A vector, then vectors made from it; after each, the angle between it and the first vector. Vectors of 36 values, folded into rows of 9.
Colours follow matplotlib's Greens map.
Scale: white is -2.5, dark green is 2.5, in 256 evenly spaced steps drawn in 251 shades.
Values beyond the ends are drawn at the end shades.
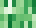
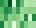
partly opposed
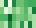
nearly parallel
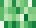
orthogonal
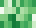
partly aligned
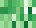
partly opposed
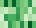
partly aligned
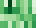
nearly opposite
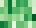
partly opposed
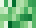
partly aligned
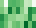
partly opposed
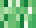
partly aligned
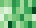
partly aligned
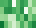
partly opposed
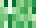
nearly parallel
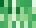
partly opposed
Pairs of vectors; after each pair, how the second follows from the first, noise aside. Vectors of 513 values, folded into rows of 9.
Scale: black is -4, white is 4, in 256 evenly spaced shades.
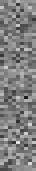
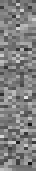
negated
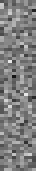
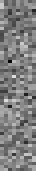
sign-scrambled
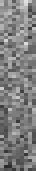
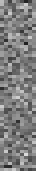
sign-scrambled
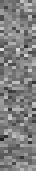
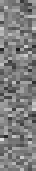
sign-scrambled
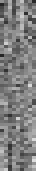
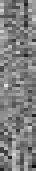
reversed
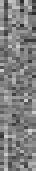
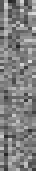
negated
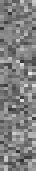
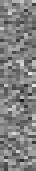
sign-scrambled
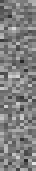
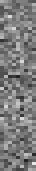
sign-scrambled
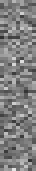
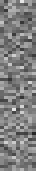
reversed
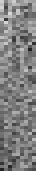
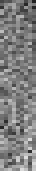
reversed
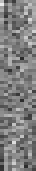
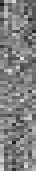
negated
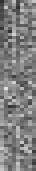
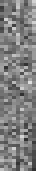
reversed
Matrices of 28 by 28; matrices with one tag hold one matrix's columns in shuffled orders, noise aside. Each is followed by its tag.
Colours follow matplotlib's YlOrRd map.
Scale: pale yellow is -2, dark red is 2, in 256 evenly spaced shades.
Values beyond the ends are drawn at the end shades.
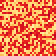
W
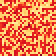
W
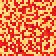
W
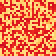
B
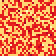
W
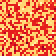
B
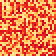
B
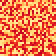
W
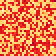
W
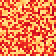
W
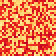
W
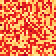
B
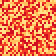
W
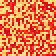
B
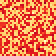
W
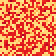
W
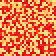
W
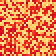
W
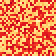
W
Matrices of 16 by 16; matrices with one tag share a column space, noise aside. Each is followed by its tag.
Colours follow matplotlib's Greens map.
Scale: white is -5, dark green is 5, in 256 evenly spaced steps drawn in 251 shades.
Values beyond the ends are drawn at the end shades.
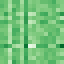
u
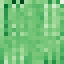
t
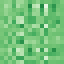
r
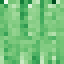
t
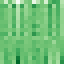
t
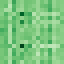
u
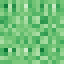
r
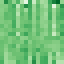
t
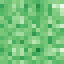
r
